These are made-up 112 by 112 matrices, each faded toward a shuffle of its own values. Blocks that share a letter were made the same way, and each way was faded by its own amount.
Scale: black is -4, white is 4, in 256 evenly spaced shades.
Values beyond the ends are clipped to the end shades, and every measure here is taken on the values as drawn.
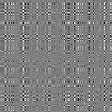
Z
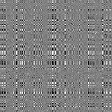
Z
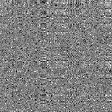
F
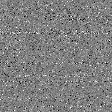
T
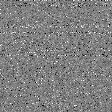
T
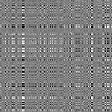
Z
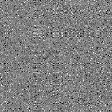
F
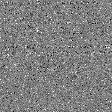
T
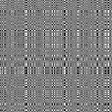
Z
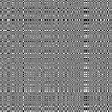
Z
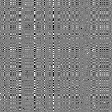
Z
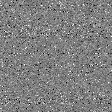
T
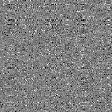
F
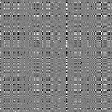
Z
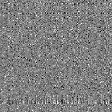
F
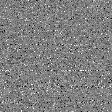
T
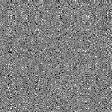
F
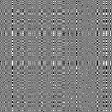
Z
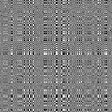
Z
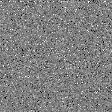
T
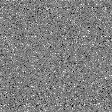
T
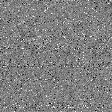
T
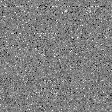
T
